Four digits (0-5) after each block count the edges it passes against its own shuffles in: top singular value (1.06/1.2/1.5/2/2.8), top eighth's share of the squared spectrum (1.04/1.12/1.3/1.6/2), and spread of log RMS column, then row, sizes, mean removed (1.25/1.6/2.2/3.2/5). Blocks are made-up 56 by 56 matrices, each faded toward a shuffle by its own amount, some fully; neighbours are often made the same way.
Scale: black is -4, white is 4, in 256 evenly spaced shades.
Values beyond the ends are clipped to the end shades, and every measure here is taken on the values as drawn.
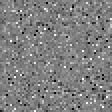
1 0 0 0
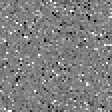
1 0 0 0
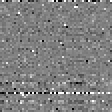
4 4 0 2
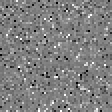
1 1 0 0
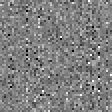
1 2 3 0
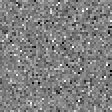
0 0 0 0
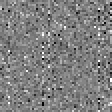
2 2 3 0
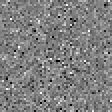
0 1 1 0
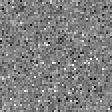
0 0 0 0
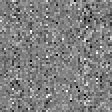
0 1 2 0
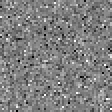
0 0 0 0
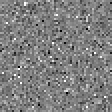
0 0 0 0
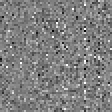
2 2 2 0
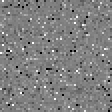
1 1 0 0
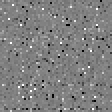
1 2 0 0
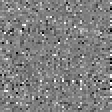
2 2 2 2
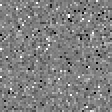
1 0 0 0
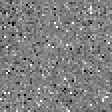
1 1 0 1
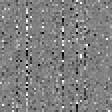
3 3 3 0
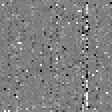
3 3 2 0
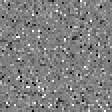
1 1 0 0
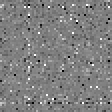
2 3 1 1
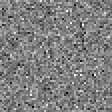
0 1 0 0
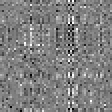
4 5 3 2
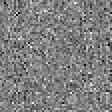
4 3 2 1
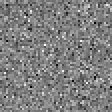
2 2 1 0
